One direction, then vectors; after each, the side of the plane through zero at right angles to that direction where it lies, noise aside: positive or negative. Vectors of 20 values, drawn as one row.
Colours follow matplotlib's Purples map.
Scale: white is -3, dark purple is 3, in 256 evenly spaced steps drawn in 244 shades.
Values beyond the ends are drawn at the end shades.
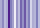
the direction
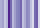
positive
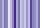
negative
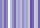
negative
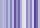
negative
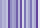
positive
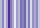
positive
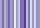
positive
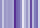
negative
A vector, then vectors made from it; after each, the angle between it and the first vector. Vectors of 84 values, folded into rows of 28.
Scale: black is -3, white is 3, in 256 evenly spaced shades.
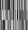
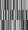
partly aligned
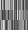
nearly opposite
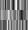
partly aligned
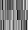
partly aligned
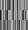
partly aligned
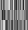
nearly opposite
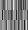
partly opposed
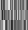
nearly opposite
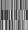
partly opposed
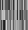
nearly parallel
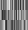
nearly opposite
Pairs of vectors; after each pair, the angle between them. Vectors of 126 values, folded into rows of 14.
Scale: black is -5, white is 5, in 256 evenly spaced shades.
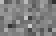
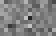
nearly parallel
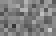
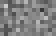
orthogonal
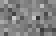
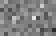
nearly parallel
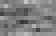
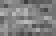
nearly opposite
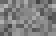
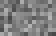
partly opposed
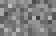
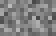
nearly parallel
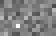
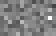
orthogonal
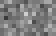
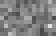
partly aligned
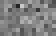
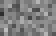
partly aligned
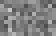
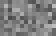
partly opposed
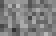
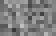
nearly parallel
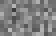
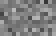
partly opposed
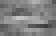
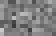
orthogonal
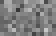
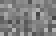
partly aligned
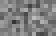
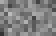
orthogonal
